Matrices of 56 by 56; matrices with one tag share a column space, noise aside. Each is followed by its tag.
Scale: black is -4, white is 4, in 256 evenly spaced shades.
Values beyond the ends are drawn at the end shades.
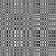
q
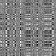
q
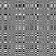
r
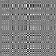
r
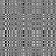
q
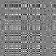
r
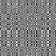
q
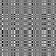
q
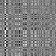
q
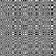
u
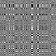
r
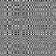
u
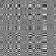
r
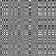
u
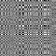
u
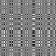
q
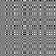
u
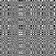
u
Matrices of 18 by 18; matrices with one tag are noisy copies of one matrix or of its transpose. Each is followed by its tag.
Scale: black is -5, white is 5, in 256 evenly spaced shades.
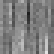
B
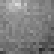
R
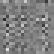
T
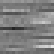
B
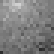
R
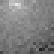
R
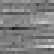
B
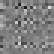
T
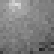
R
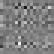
T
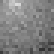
R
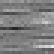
B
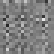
T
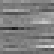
B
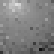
R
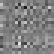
T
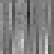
B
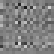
T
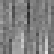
B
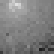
R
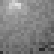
R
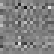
T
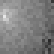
R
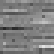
B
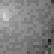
R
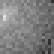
R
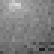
R
